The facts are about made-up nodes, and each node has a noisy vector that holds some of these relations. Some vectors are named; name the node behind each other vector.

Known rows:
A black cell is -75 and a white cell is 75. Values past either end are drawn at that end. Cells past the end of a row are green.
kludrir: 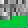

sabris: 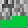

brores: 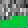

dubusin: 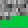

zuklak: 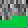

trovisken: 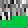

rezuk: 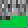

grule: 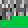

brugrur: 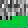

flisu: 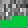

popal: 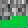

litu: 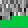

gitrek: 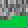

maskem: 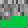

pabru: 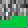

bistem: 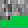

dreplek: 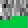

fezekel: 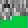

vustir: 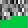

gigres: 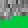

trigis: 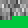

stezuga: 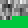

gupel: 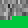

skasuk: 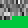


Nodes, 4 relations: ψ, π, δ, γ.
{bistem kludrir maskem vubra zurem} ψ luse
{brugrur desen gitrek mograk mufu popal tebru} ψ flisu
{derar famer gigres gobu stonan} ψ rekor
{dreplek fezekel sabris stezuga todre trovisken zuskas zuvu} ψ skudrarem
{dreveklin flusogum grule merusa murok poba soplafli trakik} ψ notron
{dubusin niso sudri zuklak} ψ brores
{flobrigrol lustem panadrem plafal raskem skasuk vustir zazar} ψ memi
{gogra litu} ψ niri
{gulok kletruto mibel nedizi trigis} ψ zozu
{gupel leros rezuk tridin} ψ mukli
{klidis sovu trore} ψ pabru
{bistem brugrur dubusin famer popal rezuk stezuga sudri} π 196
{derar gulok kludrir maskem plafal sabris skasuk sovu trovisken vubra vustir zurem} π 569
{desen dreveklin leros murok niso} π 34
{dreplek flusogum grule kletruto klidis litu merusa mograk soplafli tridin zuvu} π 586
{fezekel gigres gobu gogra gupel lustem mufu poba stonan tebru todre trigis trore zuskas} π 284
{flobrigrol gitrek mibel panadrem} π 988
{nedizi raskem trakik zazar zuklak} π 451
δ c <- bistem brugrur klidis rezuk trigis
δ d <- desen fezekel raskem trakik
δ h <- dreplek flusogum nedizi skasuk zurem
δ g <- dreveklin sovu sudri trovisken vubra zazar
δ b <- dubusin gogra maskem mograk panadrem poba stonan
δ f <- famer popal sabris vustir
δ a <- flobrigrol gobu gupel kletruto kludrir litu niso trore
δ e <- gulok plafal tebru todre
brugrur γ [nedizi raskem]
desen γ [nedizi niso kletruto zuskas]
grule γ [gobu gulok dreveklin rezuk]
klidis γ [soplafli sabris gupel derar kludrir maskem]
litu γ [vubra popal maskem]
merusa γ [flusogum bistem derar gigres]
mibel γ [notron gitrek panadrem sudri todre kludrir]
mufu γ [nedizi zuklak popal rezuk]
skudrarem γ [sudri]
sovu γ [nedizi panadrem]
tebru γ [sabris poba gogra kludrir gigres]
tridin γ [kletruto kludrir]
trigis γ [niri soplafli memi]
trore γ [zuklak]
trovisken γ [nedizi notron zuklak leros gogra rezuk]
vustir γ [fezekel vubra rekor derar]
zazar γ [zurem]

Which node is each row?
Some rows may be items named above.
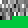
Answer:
merusa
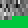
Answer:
raskem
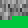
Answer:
gobu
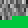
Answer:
zuklak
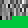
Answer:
trore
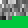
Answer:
soplafli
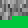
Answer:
gobu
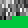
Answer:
notron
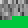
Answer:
maskem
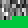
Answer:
memi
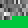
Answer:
plafal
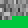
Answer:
gulok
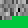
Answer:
vubra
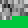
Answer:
todre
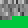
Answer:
maskem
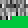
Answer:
desen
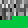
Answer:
grule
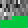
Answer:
raskem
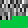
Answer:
mufu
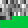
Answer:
klidis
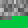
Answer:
mograk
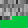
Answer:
zurem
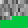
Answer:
derar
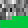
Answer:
murok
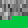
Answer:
gobu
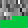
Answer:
lustem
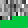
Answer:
tridin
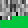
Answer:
mibel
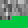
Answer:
bistem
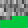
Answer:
kletruto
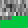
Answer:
sudri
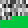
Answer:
skudrarem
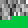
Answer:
tebru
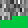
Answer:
zazar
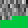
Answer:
zuklak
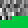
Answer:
nedizi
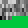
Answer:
flusogum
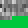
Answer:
niso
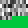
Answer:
skudrarem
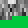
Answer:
poba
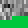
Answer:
zuskas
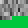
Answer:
derar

